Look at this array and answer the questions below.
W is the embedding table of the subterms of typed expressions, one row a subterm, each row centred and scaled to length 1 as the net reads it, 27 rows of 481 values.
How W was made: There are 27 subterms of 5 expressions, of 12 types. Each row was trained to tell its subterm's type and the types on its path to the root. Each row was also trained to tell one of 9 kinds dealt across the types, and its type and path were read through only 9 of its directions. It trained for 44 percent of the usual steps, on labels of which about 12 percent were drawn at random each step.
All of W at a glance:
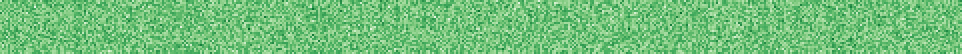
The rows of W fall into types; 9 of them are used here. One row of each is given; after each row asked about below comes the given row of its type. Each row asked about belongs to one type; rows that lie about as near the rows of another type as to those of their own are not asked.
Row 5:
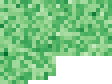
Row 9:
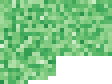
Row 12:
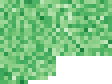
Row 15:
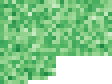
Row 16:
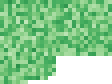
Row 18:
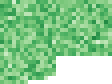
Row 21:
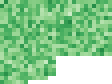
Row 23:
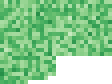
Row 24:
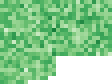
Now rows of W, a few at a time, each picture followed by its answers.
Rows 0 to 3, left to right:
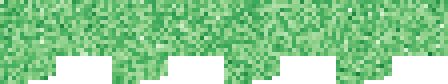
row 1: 24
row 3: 16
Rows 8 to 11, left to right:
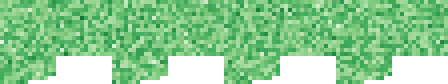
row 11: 15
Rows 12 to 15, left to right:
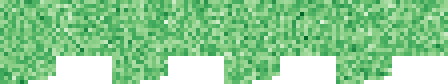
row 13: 18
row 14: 18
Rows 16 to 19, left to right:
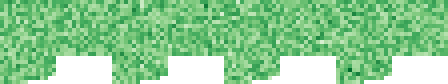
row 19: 16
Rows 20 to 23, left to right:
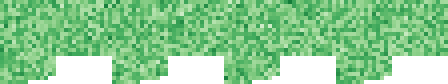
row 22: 12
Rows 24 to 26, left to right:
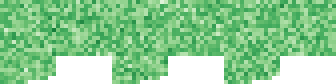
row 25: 12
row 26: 23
